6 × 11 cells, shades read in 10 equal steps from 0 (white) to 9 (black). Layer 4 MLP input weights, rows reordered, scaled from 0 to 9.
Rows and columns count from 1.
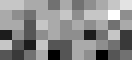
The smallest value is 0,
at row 2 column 10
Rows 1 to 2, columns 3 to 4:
3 3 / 5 3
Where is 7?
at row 4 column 11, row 5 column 11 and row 6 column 2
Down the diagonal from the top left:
2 4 6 4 6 6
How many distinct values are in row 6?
6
